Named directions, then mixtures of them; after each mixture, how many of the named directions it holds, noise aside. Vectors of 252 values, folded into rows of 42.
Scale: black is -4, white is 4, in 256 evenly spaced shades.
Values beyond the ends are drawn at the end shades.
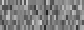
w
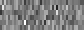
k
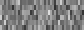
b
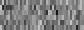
three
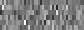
one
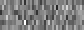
two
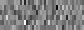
three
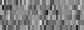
two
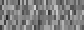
two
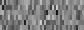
two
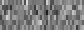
one
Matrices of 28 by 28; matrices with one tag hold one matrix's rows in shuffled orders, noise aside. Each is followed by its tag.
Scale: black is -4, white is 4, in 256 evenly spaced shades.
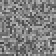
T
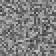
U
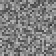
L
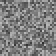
L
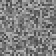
U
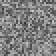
T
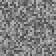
L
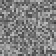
T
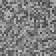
U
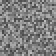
L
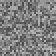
T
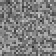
T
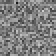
T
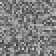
T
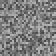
T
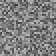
U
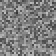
U
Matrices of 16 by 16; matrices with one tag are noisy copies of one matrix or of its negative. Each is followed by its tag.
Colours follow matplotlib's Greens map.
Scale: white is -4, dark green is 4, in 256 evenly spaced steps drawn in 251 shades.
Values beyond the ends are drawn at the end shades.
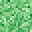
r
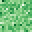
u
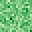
r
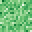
u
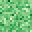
r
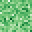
r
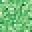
u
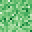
r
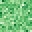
u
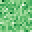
u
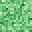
u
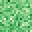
r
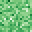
r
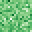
r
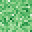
r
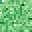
u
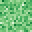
u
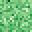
r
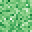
r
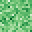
r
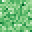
u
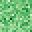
r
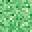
r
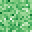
r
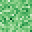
r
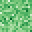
r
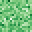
r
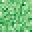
u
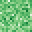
r
